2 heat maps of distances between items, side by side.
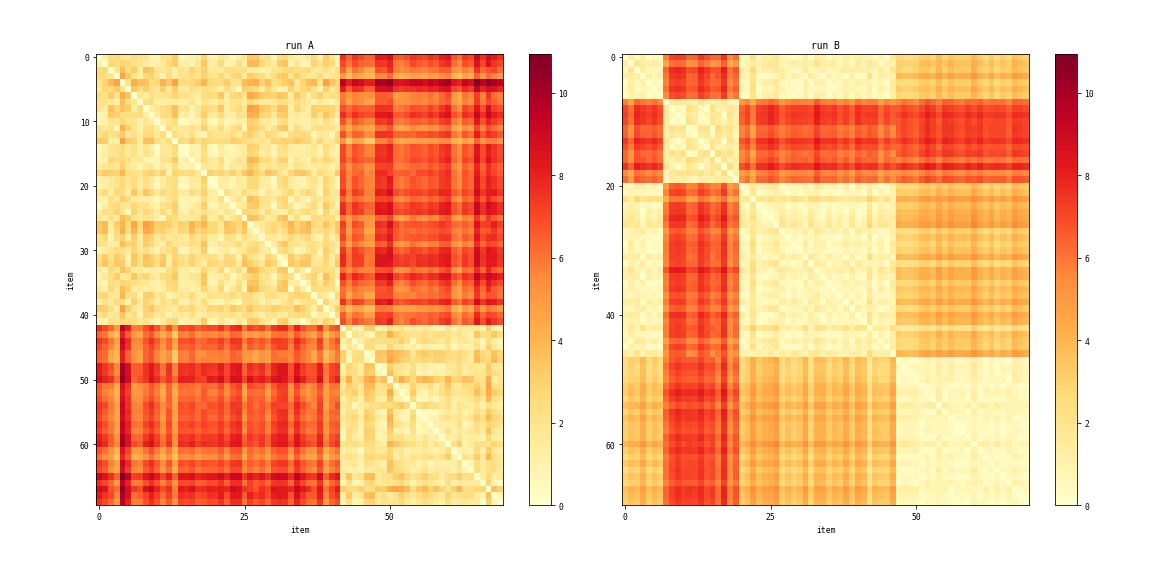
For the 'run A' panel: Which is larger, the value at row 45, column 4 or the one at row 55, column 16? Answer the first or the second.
the first
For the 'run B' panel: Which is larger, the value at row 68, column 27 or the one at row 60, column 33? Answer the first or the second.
the second
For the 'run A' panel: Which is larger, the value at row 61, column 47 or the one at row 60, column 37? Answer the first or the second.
the second
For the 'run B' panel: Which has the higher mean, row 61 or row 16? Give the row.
16
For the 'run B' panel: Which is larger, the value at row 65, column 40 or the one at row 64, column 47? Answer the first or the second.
the first
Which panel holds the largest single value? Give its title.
run A
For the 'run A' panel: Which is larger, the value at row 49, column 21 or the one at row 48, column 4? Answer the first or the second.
the second
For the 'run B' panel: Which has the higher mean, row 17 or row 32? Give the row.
17
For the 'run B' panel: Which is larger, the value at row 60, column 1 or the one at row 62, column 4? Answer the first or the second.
the first
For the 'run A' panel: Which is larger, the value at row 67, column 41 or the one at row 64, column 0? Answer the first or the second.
the first
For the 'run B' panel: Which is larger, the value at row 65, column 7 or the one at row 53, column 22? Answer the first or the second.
the first
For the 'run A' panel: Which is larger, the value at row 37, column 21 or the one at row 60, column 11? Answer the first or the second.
the second
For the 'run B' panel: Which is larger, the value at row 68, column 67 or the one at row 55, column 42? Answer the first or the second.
the second
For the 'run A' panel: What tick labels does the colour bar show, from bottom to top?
0, 2, 4, 6, 8, 10
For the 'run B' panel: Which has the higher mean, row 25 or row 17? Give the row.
17
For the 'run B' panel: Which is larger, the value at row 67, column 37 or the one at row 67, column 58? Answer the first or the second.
the first
